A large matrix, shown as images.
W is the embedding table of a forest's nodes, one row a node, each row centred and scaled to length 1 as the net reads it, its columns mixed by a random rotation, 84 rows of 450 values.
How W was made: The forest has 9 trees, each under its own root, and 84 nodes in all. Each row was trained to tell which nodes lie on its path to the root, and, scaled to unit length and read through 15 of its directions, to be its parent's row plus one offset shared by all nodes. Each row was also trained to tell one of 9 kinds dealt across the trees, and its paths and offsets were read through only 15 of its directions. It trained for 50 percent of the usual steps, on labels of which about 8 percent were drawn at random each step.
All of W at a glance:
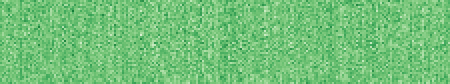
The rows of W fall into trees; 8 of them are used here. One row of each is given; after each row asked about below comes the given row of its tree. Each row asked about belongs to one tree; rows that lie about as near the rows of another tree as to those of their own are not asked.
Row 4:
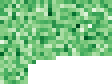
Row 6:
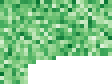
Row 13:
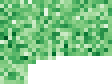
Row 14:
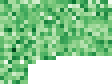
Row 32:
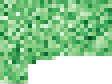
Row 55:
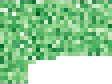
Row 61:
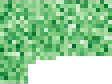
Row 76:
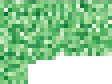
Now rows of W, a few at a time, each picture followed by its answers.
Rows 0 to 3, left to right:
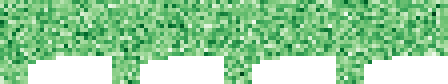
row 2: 13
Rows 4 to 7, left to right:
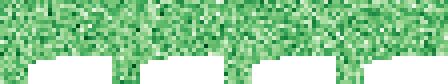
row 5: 4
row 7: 55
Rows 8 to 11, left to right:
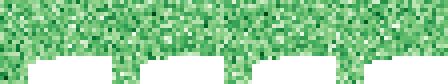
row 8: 61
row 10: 55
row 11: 55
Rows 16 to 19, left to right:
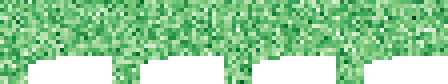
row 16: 6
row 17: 4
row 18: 4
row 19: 14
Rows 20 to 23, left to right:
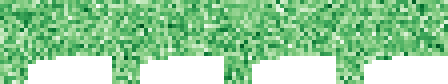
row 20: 61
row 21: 13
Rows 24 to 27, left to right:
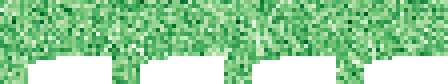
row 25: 4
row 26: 6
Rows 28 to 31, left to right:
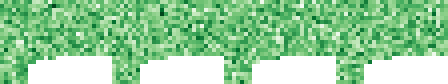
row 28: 4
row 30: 55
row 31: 4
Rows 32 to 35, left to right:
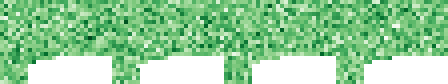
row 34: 55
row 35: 55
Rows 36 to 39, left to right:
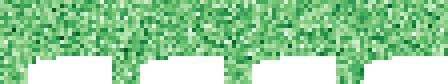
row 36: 13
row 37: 32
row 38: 13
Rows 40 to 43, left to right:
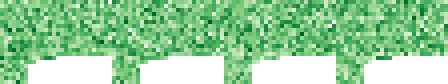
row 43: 14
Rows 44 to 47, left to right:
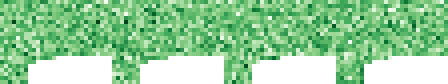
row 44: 4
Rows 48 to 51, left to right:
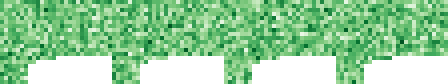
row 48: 6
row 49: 13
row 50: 32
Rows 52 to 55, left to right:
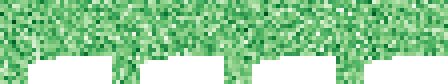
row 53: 55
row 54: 13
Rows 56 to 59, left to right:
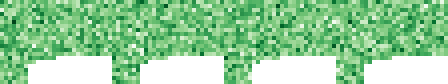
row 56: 55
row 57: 4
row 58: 13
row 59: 4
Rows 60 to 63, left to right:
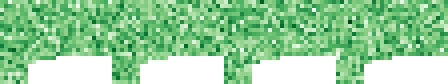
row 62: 13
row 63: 6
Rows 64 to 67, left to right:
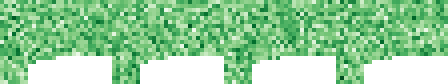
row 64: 55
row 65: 4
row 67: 14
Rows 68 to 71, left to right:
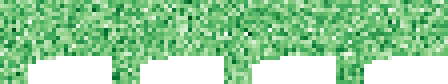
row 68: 13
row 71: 4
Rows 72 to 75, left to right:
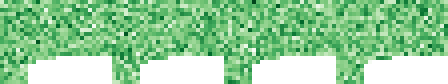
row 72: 13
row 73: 55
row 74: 4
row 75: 14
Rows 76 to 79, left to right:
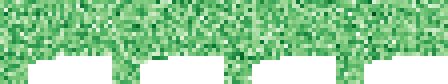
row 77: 14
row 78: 6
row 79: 55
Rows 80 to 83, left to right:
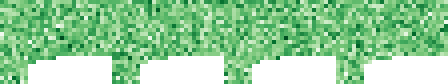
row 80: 55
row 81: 6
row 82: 6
